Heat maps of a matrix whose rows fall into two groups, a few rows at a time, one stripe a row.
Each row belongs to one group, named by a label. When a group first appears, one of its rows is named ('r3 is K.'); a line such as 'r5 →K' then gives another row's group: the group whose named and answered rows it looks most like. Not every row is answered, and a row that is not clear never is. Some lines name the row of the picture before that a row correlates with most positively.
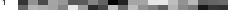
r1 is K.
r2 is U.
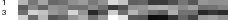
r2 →K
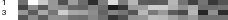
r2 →K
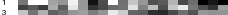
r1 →U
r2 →U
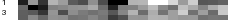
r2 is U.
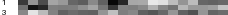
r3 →U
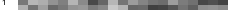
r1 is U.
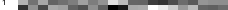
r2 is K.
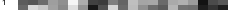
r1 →U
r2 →U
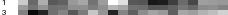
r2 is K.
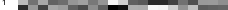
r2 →K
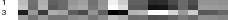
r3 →K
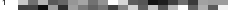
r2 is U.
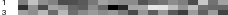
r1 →U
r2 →K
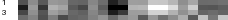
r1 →K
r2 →K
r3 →K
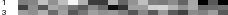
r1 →U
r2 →K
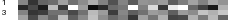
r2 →U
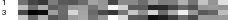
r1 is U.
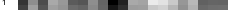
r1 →K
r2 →K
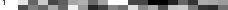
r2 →U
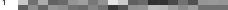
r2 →K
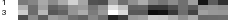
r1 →U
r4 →K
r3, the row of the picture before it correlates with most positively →1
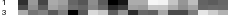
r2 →K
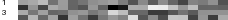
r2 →K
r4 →U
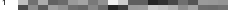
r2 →K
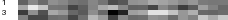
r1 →K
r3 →K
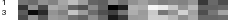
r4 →K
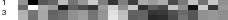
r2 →U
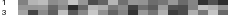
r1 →U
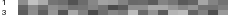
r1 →U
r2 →K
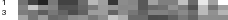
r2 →U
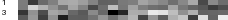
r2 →U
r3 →K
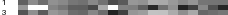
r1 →K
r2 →U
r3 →K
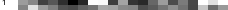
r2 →U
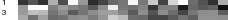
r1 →U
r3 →U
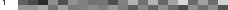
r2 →U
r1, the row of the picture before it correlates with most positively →1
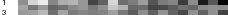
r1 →U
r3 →U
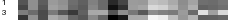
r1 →K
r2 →K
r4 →K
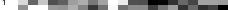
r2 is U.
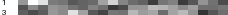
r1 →U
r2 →K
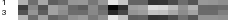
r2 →K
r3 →K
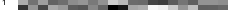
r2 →K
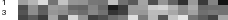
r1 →U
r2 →K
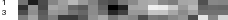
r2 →K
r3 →K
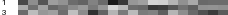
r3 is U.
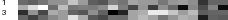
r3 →K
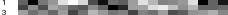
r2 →K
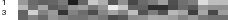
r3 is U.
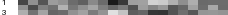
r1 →K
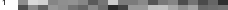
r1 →U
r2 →K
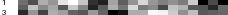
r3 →K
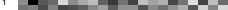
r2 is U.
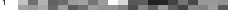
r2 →U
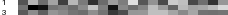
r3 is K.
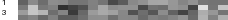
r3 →U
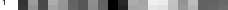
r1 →K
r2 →K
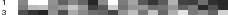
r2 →U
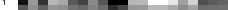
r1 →K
